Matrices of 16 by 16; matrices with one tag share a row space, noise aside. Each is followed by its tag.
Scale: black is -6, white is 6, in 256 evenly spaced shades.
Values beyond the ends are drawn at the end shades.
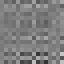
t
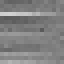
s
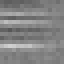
s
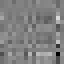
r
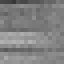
s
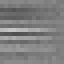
s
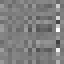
r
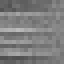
s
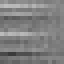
s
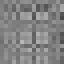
t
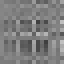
t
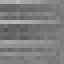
s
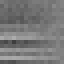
s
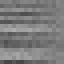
s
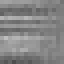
s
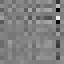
r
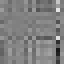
r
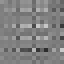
t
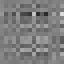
t
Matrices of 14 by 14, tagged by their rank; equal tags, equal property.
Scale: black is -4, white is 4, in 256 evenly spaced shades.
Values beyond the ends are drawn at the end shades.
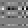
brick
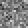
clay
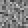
clay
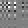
brick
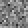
clay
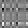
brick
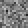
clay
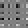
brick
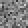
clay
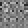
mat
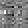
mat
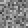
clay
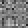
mat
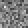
clay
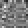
mat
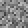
clay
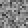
clay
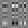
brick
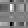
brick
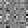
mat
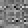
mat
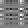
brick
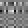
brick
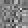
mat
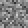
clay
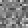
mat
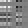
brick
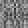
mat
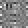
mat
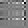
brick
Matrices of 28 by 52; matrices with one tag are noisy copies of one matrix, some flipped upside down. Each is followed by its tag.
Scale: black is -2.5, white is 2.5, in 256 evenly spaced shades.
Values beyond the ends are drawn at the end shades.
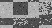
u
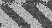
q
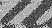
q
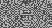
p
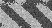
q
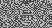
p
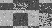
u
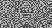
p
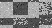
u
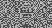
p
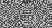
p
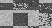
u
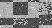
u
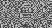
p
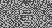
p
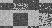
u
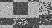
u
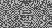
p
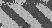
q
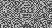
p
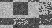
u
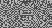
p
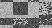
u
